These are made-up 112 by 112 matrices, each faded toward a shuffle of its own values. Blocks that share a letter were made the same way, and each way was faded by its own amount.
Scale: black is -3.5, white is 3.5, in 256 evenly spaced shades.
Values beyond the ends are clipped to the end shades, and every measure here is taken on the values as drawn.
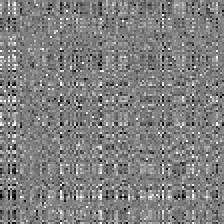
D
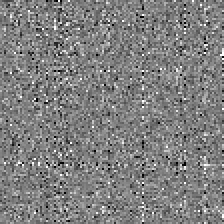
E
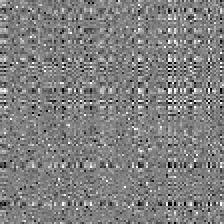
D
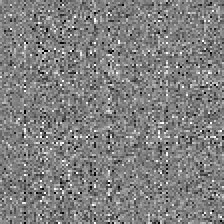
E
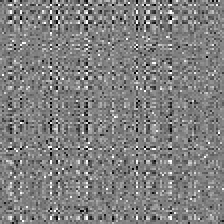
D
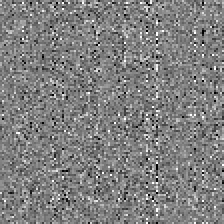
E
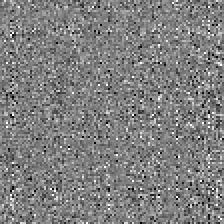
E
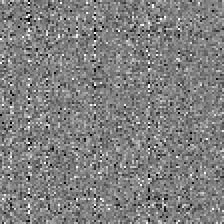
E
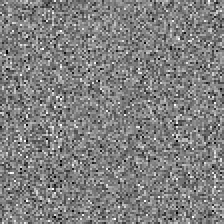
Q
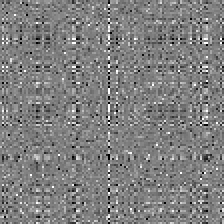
D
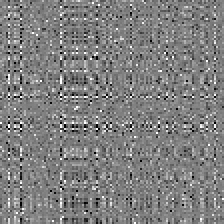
D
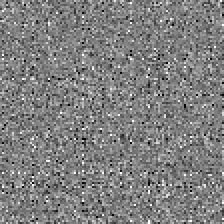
E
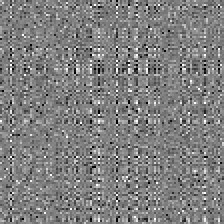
D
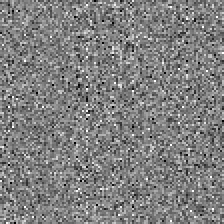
Q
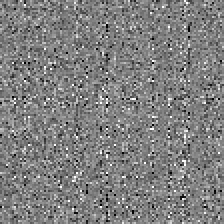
E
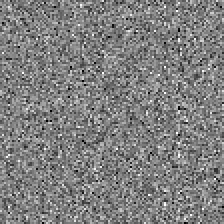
Q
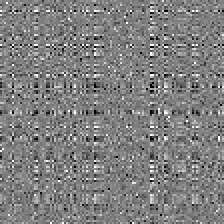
D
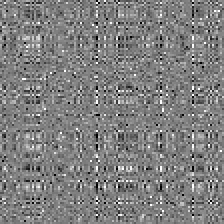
D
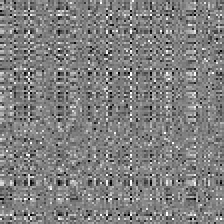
D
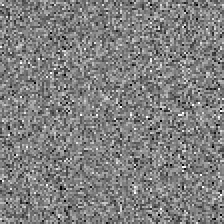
Q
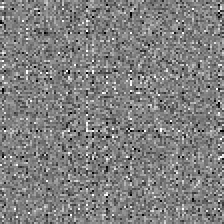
E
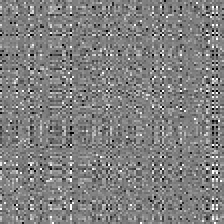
D
